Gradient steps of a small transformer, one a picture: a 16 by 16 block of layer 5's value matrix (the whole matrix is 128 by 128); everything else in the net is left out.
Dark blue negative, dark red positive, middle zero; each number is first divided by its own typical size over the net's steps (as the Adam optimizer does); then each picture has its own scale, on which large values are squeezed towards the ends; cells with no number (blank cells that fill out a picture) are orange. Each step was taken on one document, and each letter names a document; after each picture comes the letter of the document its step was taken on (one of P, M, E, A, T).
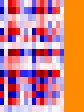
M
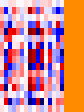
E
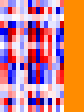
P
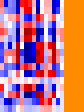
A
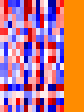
A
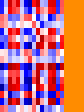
M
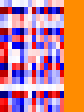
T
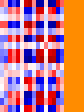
A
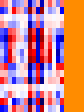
P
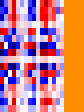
M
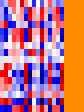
P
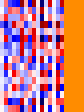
E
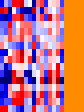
T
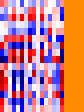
T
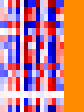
A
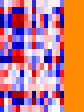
T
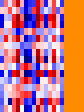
T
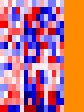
A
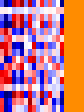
T
